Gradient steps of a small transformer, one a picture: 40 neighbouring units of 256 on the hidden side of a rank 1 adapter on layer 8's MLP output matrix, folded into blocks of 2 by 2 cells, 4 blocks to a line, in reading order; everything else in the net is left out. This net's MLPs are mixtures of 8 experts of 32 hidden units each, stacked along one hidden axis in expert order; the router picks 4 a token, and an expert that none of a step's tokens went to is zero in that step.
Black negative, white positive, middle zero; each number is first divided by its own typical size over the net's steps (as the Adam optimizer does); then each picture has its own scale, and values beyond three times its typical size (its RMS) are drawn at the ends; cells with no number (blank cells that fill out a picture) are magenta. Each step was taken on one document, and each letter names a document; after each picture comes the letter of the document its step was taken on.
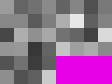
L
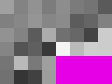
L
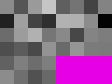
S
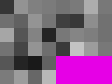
L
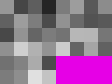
S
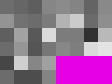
L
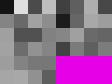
S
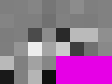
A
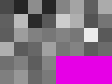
S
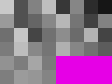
L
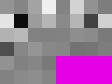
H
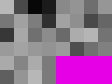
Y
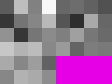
S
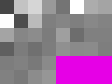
H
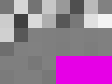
H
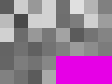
H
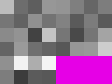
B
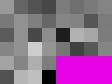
A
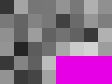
L
